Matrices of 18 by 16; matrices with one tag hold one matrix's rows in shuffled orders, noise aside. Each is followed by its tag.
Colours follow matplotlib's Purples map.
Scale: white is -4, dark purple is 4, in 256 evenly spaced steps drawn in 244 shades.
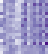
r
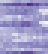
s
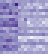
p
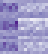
p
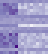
p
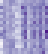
r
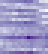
s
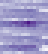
s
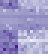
p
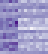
p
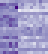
p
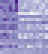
p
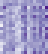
r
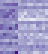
p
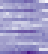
s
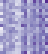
r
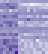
p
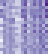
r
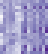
r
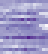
s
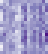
r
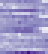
s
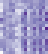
r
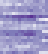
s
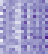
r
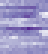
s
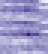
s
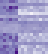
p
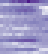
s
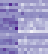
p
